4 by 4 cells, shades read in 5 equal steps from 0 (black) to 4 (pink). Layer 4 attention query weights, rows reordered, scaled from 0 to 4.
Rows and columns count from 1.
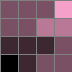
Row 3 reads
1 1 1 2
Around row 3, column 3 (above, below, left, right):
3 2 1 2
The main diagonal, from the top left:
2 2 1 2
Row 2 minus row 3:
1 1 2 1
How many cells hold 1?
4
